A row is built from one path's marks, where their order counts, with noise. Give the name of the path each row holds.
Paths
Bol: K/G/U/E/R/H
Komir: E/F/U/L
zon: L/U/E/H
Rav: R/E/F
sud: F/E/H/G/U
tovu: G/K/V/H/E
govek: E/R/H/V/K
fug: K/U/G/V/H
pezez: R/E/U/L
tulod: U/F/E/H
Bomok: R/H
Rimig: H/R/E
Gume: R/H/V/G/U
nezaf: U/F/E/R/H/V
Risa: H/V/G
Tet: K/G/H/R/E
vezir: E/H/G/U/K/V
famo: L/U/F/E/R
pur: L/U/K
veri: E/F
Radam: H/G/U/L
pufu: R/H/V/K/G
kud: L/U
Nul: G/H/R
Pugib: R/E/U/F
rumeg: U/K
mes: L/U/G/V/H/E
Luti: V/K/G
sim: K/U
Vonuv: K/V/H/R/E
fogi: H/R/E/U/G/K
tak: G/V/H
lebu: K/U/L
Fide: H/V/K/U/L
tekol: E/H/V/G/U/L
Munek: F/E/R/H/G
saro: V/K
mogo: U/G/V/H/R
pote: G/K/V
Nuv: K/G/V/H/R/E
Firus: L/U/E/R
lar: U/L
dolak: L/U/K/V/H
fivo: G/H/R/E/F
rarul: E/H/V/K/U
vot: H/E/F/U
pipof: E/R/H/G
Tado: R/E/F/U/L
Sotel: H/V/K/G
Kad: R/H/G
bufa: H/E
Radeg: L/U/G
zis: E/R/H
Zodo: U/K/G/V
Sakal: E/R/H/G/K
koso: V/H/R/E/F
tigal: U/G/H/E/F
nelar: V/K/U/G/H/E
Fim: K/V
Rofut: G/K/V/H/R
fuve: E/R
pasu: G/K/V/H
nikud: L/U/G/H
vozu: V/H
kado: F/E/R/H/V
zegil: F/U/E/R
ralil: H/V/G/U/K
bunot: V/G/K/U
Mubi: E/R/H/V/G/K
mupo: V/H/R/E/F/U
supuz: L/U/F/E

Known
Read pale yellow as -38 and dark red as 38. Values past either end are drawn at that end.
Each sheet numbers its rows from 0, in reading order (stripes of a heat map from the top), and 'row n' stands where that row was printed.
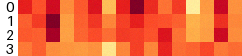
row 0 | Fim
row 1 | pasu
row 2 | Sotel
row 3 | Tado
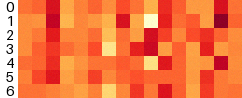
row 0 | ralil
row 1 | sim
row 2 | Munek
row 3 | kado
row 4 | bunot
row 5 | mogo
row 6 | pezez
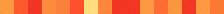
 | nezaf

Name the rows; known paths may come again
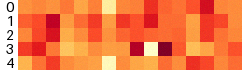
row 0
famo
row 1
Rofut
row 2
mogo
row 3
lar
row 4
vot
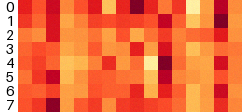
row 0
Fim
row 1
Luti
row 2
fogi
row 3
tekol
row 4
Radeg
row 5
nikud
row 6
Zodo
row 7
pasu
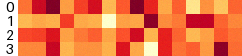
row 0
vozu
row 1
veri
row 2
Fide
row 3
sim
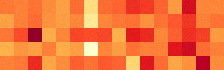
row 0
Firus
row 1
mupo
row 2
Kad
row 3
Pugib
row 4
bunot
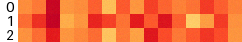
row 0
Bol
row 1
Risa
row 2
Munek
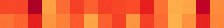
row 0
Sotel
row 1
vezir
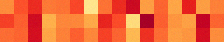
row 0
kado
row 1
pur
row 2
ralil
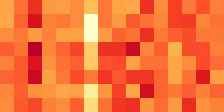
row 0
sud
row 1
tulod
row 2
supuz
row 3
govek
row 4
rarul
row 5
pufu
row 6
Komir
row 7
nezaf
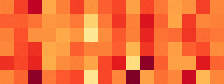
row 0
fug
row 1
pezez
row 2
Tado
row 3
Gume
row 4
lebu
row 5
zis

